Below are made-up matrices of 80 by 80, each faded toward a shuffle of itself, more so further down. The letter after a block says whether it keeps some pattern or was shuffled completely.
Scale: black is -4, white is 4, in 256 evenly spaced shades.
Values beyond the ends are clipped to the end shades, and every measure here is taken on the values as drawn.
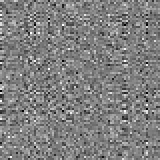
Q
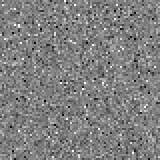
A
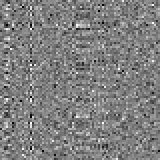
Q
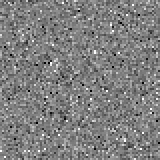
A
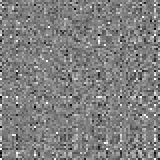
Q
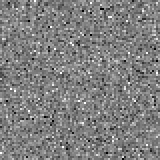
A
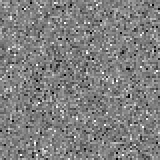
A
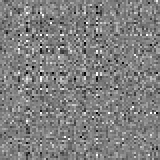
Q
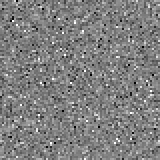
A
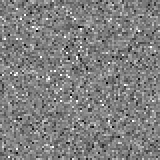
A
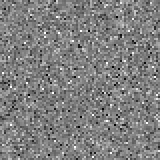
A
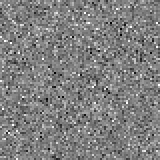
A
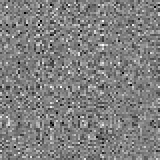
Q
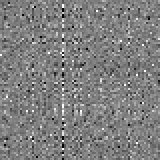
Q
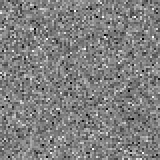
A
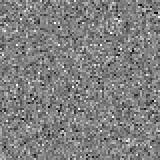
A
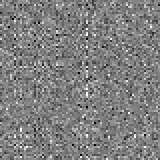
Q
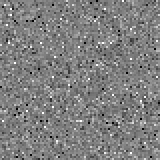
A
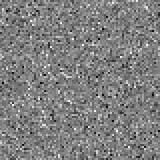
A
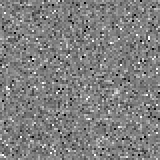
A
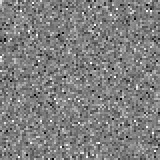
A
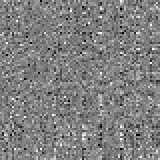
Q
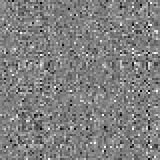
Q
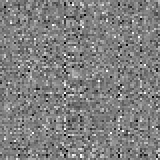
Q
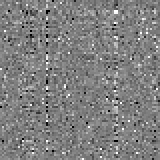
Q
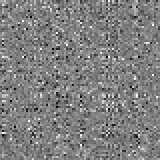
Q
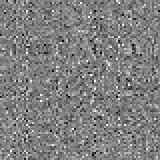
Q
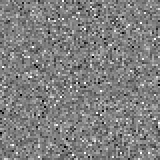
A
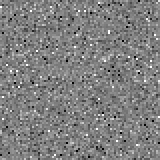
A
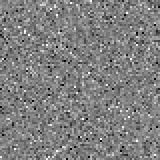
A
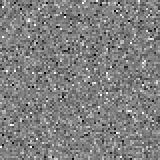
A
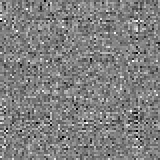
Q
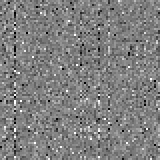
Q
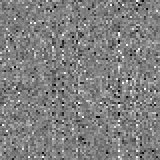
Q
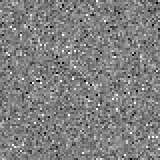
A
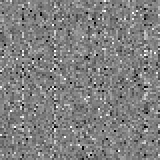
Q
